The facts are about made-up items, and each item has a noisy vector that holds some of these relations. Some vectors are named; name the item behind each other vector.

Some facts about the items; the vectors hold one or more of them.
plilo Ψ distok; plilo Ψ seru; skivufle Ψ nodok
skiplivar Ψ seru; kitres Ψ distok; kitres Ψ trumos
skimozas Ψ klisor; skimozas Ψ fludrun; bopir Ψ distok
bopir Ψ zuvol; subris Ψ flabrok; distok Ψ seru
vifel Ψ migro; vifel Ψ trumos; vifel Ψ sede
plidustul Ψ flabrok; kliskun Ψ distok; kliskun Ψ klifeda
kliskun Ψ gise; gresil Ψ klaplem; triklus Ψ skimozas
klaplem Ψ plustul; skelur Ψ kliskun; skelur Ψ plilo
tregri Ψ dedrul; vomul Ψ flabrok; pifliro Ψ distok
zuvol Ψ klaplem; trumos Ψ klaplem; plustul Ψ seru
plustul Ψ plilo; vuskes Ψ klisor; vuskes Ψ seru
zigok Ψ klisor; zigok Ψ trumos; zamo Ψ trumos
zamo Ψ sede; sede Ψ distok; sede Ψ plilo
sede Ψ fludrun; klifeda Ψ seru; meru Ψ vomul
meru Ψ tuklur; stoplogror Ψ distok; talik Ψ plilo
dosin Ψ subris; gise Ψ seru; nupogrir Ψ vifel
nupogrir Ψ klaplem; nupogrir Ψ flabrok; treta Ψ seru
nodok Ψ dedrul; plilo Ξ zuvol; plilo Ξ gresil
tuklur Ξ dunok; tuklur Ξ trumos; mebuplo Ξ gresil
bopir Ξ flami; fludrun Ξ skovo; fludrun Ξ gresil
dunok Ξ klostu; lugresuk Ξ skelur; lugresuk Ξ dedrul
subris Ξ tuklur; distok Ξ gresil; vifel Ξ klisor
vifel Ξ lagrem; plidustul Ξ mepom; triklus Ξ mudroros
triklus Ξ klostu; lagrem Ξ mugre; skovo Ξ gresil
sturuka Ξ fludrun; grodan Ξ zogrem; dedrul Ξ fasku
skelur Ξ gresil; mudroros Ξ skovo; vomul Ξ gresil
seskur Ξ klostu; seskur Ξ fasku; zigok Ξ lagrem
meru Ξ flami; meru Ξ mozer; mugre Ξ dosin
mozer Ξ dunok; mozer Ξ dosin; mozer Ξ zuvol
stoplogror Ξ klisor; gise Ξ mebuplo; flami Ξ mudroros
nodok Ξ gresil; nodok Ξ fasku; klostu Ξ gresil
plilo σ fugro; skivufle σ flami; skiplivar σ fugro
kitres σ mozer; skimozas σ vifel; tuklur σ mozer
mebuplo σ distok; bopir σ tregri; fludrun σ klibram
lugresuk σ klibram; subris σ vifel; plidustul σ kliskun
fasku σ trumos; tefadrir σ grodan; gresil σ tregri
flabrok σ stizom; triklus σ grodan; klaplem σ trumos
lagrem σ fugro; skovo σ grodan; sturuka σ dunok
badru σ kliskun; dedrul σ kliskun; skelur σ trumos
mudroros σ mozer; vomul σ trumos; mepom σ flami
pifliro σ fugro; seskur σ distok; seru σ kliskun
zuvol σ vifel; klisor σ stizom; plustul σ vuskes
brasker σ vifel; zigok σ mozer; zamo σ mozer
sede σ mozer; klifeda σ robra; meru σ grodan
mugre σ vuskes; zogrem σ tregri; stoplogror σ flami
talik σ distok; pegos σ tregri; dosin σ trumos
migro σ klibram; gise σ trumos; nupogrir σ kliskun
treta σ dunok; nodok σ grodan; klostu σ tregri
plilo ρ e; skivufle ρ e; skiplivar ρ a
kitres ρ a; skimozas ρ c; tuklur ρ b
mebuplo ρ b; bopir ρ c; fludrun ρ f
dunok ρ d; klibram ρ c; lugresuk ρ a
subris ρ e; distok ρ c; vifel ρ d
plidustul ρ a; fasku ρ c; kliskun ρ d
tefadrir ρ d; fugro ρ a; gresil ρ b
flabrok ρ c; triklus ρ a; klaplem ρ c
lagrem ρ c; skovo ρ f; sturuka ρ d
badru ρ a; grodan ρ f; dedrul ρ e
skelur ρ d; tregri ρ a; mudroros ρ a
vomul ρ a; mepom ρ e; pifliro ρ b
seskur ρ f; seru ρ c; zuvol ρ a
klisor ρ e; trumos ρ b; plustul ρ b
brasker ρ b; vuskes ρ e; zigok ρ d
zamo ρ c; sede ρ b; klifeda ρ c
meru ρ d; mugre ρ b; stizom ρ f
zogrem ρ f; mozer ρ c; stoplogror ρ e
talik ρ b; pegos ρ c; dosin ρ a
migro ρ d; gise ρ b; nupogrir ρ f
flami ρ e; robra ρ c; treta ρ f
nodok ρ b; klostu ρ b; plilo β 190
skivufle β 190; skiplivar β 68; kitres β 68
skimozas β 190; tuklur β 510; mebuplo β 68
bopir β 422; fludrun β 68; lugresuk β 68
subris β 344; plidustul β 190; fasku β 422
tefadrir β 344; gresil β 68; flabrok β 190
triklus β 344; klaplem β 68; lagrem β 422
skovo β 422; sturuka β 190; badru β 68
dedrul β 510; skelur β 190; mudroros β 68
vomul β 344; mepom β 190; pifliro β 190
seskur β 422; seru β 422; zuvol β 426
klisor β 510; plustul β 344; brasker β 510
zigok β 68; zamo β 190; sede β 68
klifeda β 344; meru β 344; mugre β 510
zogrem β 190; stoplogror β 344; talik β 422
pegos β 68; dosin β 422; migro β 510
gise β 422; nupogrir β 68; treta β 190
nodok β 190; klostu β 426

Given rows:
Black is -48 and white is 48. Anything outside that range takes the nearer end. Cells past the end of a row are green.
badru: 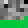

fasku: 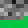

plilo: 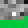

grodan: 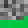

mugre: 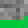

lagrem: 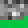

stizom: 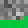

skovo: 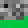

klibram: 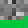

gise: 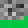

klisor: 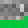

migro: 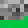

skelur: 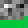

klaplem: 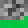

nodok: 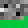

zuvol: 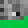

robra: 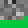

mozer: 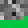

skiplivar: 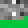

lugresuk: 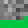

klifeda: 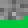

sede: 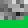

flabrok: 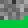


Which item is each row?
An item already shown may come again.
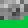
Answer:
migro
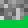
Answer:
vuskes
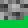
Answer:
mudroros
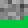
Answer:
treta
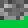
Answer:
vomul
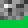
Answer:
skelur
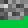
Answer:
vifel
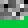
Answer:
dedrul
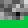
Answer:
tuklur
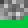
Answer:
gresil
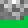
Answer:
stoplogror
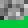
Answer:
nupogrir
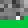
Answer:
skimozas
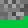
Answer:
dunok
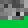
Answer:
brasker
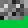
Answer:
meru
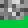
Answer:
skivufle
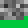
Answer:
skovo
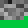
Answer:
dosin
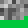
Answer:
distok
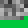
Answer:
zogrem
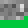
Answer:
klisor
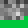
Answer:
fugro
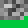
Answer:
klaplem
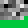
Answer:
dedrul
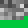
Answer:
klostu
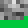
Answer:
kitres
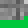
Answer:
mugre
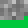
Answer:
plustul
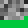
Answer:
plidustul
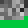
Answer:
tregri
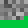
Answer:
stizom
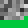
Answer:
plidustul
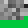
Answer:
seskur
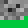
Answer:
trumos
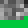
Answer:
pegos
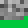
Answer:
mepom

